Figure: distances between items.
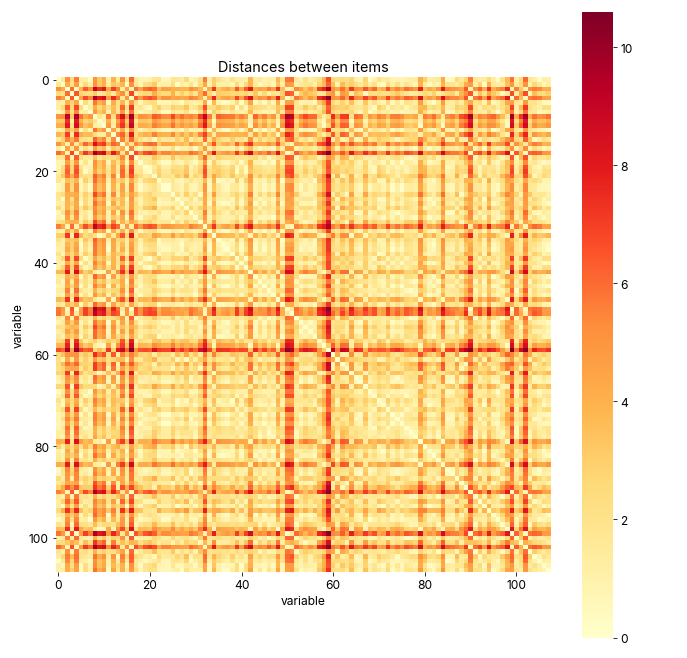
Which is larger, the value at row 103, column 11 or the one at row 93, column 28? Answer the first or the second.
the first
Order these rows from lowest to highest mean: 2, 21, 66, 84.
66, 21, 84, 2
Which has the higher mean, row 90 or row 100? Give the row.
90
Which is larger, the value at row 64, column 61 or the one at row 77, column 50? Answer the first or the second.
the second
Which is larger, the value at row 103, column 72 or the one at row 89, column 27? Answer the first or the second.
the second
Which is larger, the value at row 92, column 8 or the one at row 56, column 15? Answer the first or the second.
the first
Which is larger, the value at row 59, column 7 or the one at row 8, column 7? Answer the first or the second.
the first
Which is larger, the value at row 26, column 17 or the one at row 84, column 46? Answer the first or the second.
the second
